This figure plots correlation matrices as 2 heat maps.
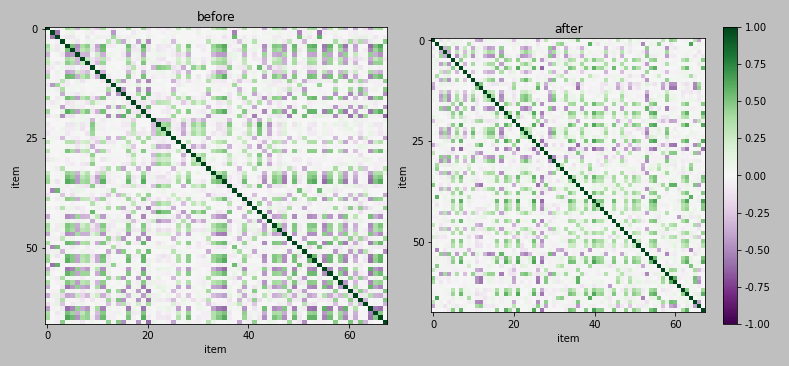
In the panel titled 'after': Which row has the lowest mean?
27
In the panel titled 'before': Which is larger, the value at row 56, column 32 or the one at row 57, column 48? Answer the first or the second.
the second
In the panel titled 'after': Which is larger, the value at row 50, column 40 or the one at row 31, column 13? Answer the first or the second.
the first
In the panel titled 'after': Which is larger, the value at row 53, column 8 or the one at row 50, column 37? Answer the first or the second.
the first
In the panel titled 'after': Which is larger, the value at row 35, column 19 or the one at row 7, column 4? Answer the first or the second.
the first
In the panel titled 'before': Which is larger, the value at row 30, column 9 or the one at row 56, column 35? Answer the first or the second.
the second
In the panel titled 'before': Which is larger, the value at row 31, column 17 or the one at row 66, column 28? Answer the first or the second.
the second
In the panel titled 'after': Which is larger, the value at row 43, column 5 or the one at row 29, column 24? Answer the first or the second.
the first
